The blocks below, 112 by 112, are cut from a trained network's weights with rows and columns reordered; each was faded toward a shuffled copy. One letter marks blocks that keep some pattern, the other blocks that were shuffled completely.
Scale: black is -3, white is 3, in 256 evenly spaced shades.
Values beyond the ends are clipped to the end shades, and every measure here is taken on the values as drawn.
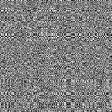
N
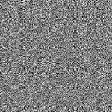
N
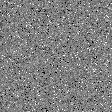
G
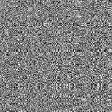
N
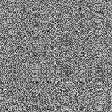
N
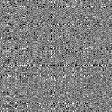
N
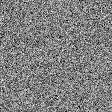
G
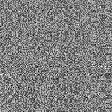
N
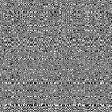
N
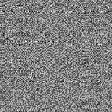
N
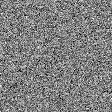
G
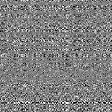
N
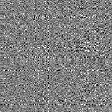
N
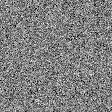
G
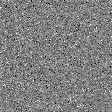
G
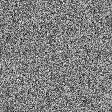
G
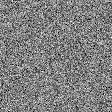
G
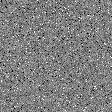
G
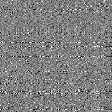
N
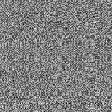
N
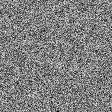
G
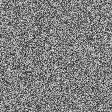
G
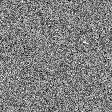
G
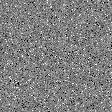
G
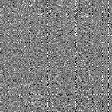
N
